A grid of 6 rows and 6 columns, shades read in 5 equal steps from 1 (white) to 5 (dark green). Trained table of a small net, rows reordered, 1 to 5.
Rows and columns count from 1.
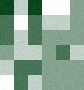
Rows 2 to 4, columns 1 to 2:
4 1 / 4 2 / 3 2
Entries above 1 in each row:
4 5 6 6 6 5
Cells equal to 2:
9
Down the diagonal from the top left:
5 1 4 3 3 3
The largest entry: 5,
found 2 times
